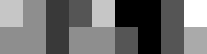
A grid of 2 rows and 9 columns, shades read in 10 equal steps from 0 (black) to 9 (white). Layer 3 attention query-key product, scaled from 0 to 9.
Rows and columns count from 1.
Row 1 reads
7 5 2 3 7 0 0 3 9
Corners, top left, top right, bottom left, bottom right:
7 9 5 6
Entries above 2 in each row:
6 7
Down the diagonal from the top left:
7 5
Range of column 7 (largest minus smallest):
0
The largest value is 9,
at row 1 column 9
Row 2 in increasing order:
0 2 3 3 5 5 5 5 6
